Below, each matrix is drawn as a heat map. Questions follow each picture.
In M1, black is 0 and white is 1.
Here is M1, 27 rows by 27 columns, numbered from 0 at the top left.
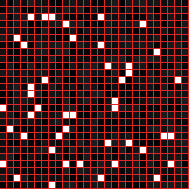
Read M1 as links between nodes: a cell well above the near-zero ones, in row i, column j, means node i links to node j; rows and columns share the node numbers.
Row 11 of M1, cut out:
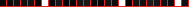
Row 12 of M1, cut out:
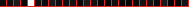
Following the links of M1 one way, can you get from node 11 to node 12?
no
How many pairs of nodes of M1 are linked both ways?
1
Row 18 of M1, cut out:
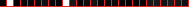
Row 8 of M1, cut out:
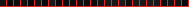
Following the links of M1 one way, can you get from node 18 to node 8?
no
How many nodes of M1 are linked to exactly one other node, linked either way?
6
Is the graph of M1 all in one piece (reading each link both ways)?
yes
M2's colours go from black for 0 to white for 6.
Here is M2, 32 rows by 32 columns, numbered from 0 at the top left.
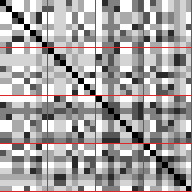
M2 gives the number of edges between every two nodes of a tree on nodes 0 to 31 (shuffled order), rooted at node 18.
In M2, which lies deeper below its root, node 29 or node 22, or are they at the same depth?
node 22
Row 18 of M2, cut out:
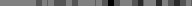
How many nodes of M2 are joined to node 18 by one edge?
3
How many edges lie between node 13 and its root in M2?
3
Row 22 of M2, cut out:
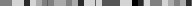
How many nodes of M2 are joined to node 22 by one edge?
4
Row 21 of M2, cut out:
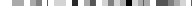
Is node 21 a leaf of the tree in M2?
yes
